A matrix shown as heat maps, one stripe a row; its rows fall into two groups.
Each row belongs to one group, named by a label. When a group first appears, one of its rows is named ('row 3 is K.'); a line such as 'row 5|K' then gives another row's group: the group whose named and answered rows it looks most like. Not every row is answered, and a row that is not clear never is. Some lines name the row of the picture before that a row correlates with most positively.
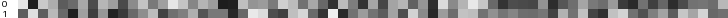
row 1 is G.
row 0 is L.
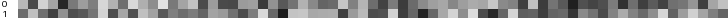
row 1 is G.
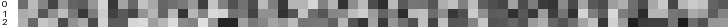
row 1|G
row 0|G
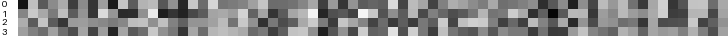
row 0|G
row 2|L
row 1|G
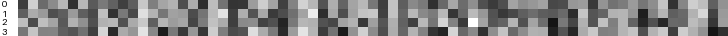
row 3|G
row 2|L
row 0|G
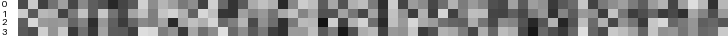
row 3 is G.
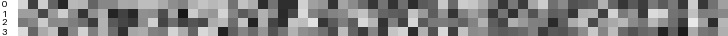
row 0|L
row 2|G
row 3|L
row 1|G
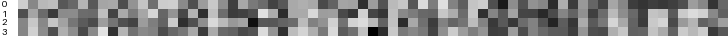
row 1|G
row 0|L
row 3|G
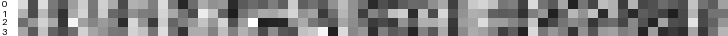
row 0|L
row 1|L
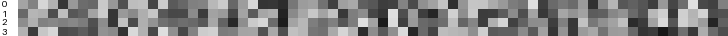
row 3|L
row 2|G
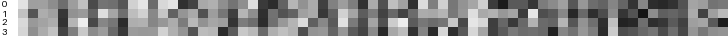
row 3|L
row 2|L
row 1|L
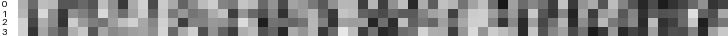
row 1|L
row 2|L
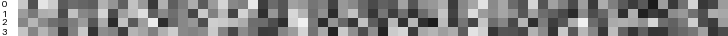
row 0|L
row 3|L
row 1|L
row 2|G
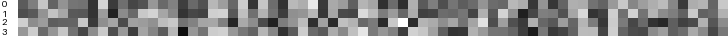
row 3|G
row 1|G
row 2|L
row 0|G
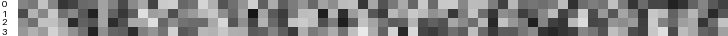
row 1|G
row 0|L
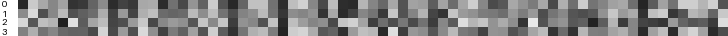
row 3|G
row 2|L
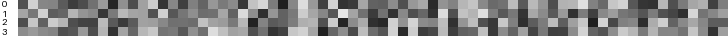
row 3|G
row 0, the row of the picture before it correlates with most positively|0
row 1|L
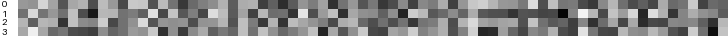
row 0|L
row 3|G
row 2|L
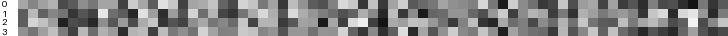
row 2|G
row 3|L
